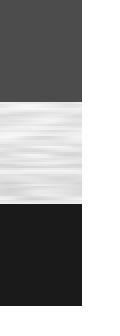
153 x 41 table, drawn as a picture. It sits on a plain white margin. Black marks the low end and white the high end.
The table splits into 3 rows of 1 panel. Panel 1,1: low, flat. Panel 2,1: very high, streaked across, faint in contrast. Panel 3,1: very low, flat.
